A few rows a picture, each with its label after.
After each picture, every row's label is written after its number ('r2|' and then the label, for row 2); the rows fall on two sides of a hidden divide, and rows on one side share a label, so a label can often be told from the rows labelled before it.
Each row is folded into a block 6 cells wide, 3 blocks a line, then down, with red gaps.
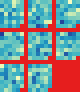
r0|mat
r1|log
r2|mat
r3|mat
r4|mat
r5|mat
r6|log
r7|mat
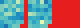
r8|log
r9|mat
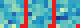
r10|mat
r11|log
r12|mat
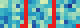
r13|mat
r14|mat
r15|mat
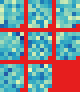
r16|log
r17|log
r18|mat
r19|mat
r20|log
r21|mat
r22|mat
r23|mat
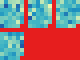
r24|log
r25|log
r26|mat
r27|log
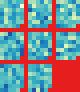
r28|log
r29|log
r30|mat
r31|log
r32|log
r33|log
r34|log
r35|log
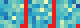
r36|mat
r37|mat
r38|mat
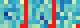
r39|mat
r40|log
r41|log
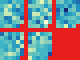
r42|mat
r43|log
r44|mat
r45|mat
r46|mat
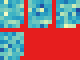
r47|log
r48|log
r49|log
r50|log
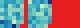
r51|log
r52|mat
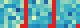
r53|log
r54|log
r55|mat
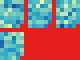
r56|log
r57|log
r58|log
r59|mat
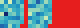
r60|log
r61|mat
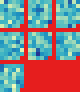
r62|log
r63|mat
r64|log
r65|log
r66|mat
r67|mat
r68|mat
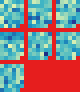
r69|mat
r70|mat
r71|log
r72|mat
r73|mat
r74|log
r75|mat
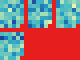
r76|log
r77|log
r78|mat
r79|mat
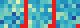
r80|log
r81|mat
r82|log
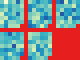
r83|mat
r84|log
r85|mat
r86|mat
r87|log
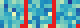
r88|log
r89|mat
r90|log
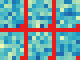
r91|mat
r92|log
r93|mat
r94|log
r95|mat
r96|mat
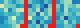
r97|mat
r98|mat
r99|log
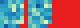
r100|log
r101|log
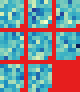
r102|log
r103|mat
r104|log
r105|log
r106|log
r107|log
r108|log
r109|mat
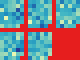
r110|log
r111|log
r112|mat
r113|log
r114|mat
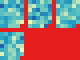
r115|log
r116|mat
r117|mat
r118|mat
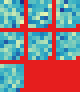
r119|log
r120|log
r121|mat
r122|log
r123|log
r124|log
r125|mat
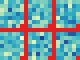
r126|log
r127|log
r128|mat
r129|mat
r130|mat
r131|mat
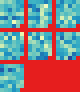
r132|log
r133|mat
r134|log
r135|log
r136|mat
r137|mat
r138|log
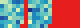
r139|mat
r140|mat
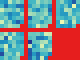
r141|mat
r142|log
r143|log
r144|log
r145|mat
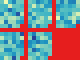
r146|mat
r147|mat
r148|mat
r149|log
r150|mat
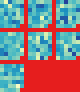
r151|mat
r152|mat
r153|mat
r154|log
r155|log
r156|mat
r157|log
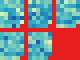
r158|log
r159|log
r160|log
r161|mat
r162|mat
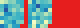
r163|log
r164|log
